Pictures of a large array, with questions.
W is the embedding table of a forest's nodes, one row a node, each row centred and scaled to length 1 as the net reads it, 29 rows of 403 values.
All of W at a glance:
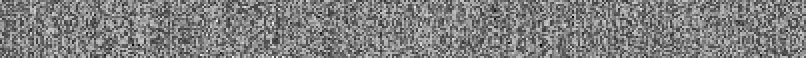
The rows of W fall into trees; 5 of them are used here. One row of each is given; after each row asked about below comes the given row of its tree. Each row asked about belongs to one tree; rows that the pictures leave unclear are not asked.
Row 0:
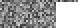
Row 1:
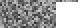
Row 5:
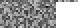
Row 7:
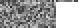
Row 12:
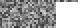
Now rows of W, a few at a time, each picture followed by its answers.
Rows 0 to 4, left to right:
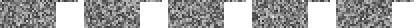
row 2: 5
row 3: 12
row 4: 5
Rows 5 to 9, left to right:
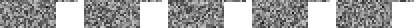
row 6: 1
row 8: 5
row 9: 0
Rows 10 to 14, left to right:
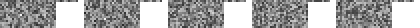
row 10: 12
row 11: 12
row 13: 0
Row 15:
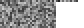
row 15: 7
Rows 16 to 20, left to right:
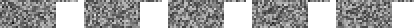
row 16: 1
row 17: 0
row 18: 12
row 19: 7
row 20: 7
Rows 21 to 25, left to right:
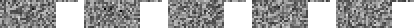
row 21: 7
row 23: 5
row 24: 7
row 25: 0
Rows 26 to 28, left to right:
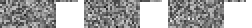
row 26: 7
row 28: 12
